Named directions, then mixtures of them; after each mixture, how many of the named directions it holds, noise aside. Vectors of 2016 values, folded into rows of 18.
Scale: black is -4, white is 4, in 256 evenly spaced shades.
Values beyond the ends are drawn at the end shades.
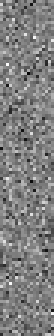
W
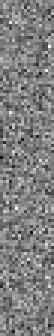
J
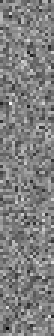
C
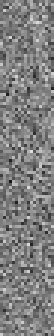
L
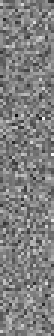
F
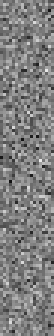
three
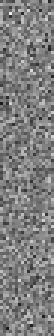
two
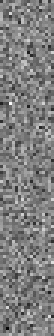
one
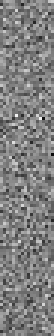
one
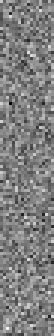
one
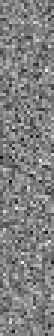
three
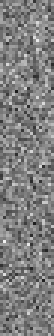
three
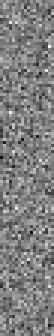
one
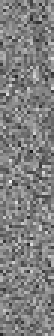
one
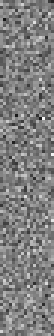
one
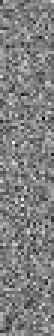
two
